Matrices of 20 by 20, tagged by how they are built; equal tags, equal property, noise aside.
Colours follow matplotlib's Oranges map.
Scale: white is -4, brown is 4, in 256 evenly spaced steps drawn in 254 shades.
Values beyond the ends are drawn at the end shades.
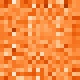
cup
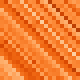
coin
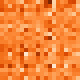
cup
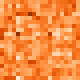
cup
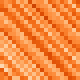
coin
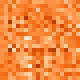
cup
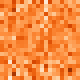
cup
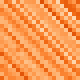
coin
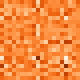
cup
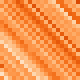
coin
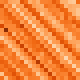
coin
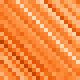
coin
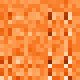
cup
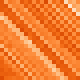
coin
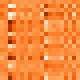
cup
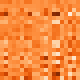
cup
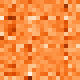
cup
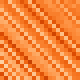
coin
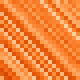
coin
